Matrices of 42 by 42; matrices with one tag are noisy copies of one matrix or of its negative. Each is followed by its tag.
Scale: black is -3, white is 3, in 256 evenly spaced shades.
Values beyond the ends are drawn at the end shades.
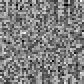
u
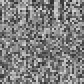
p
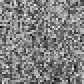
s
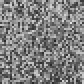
s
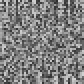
u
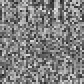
p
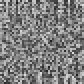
u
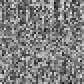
p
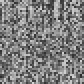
p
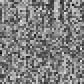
p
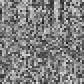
p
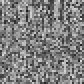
p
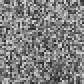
s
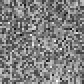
s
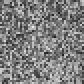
s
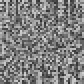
u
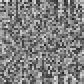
u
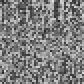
p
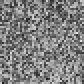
s
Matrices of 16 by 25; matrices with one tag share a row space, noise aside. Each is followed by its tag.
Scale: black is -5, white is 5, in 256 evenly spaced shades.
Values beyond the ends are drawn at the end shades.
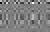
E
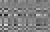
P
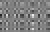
E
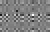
E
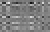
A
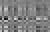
P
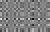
E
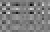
A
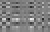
A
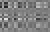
P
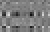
A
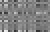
P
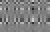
E
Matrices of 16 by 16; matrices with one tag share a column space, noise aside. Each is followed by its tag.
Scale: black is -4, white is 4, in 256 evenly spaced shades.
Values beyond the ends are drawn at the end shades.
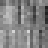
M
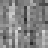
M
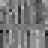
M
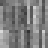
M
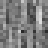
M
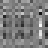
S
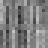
M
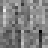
M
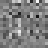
S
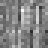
M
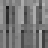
M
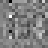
S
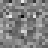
S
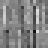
M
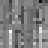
M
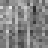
M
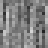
M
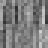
M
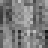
M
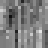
M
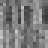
M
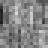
M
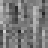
M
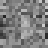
S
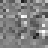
S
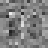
S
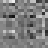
S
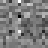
S
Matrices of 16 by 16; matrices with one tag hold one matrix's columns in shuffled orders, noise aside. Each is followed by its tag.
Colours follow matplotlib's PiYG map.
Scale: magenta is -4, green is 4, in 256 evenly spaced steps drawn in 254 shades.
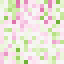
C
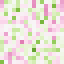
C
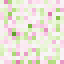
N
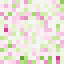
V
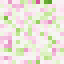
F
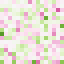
N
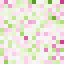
F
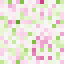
F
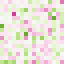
N
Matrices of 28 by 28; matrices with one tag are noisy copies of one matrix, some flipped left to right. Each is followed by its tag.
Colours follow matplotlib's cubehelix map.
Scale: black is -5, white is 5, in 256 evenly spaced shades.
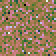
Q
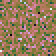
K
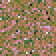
Q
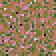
K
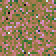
Q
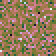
K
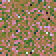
Q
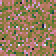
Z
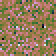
Z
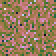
K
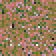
Z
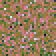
K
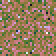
Q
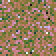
Q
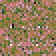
Z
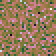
K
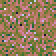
K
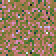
Q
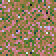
Q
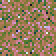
Q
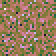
K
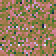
Z
